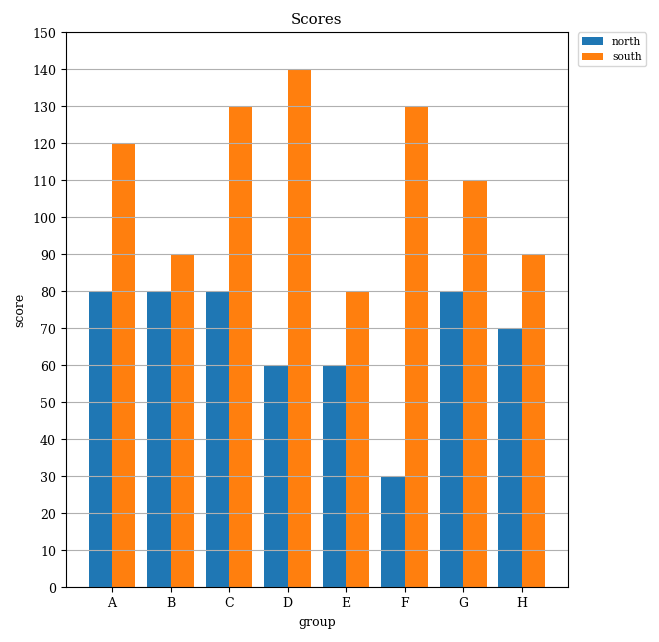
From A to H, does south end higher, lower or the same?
lower
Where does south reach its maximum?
D
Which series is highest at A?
south
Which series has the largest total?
south
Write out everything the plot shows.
Title: Scores
x-axis: group, ticks A B C D E F G H
y-axis: score, ticks 0 10 20 30 40 50 60 70 80 90 100 110 120 130 140 150
Legend: north, south
Values:
north: 80 80 80 60 60 30 80 70
south: 120 90 130 140 80 130 110 90
